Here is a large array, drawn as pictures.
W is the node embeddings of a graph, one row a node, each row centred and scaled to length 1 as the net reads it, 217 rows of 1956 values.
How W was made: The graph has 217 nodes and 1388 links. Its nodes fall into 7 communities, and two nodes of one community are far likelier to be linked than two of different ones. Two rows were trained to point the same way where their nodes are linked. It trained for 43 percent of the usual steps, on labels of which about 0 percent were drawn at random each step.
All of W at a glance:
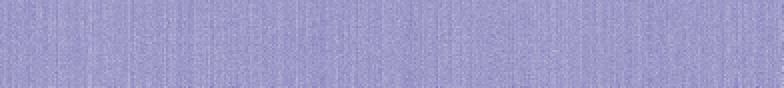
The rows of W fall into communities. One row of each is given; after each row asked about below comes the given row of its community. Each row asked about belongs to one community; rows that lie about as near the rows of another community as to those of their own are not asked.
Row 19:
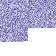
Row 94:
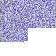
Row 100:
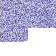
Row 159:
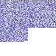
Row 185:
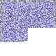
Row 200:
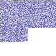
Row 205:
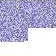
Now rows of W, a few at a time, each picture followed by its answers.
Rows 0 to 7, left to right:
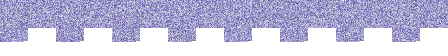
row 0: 94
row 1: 94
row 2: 159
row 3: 185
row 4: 19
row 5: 94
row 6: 19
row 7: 205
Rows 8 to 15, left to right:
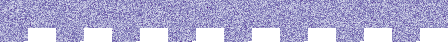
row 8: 159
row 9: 100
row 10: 94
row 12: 200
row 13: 185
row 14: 205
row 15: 205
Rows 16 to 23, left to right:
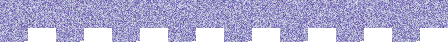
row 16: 159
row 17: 205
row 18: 205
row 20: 94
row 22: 159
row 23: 94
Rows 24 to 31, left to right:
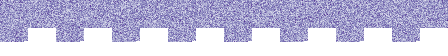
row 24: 200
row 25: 200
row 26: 19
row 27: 205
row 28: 159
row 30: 185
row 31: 205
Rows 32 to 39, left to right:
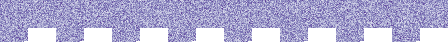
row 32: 94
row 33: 159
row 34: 159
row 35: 94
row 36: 205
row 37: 185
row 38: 159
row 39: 205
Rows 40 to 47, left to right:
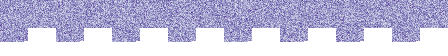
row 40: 94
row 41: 19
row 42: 205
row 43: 100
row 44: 185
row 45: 205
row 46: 200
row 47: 185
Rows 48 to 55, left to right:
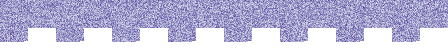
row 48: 159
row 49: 205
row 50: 205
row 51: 94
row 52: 185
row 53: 19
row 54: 94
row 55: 100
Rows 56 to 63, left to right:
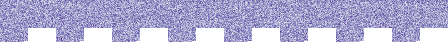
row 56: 185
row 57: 185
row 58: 19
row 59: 19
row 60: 185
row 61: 205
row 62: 100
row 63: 185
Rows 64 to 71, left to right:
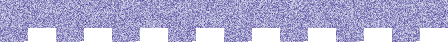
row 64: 205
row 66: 19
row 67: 159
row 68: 94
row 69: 19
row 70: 19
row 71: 100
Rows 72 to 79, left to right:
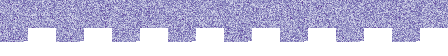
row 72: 159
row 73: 100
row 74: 205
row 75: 159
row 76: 205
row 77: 94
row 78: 19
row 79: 94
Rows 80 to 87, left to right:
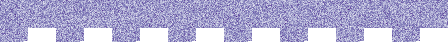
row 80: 100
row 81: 94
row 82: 185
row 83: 200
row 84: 185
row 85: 200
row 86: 205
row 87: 19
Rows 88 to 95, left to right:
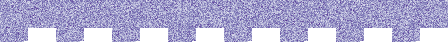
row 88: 100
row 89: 19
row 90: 19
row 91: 159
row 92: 19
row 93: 200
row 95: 200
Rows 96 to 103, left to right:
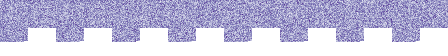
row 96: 185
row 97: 19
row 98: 94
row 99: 19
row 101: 19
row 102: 200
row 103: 185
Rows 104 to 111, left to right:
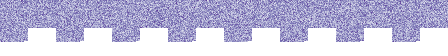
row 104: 205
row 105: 205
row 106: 100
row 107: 100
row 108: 19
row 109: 94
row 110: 159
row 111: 159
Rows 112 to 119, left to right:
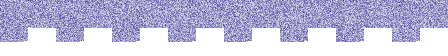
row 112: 100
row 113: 185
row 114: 159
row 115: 159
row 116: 100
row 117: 205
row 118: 200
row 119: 94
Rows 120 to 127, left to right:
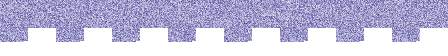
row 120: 19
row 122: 205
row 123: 205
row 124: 159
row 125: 205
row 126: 185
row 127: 205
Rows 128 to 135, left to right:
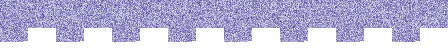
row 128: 185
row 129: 205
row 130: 19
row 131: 185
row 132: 19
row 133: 205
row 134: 159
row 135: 94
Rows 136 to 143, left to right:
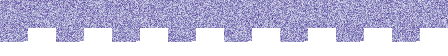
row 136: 200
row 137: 200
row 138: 94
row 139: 94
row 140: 19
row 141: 200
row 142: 205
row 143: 159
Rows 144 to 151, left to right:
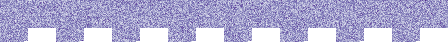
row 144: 159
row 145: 185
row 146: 94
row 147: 185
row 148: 200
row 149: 185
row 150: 94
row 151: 185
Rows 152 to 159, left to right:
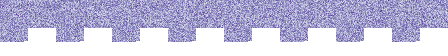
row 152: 159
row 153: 159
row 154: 159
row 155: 185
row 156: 185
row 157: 19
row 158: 100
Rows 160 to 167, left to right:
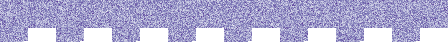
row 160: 19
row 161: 205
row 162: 205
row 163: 159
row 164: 200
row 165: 94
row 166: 94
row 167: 185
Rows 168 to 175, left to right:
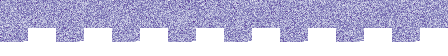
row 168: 94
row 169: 100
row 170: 200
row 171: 200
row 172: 200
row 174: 100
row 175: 100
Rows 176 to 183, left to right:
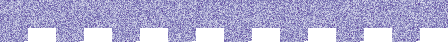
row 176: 159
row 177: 185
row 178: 205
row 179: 19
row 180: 94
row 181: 94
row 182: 159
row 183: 159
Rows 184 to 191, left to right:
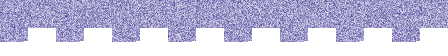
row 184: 159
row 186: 94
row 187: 19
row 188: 185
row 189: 19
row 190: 100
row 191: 94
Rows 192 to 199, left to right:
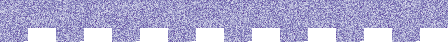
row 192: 159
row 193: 19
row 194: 185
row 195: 19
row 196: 205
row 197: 19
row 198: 205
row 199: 19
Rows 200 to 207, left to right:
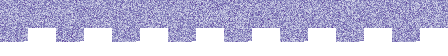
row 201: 200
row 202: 94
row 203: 159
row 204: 205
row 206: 185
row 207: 94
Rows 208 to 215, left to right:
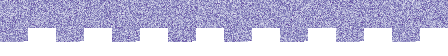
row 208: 19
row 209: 19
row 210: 94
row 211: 94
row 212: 19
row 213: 205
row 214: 200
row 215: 19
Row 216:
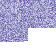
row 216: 185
